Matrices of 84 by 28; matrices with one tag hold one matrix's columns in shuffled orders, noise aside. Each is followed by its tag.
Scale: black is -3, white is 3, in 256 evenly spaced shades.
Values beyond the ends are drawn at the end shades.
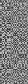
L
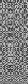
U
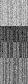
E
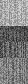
E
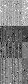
E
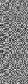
L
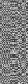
L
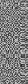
L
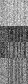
E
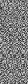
L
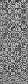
U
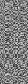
L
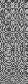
U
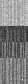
E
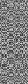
L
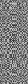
L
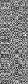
L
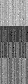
E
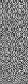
U
